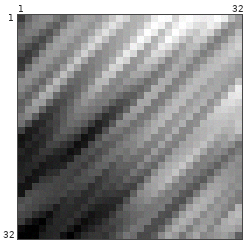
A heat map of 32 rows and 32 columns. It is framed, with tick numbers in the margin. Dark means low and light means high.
The field climbs toward the top right. Neither half mirrors the other. The bottom left is the ninth with the lowest average. Streaks slant up to the right. Overall the values sit about 50% of the way up the scale.
